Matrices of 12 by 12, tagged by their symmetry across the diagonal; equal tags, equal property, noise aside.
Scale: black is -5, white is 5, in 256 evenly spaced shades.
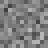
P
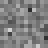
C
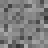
P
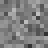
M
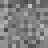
C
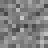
M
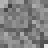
P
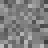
C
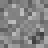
P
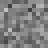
C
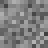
P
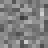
M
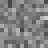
M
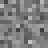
C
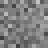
C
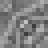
P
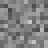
M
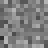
M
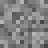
P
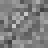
P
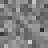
C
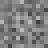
P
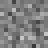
C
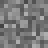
P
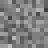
C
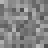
M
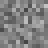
M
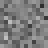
M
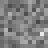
M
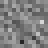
C
